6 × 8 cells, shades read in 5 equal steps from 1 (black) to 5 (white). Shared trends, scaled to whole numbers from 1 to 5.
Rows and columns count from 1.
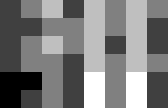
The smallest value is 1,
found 3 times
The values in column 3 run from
3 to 4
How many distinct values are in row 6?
4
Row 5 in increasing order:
1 1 2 2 3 3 5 5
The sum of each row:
25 23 24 24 22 23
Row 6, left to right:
1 2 3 2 5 3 5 2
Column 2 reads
3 2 3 3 1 2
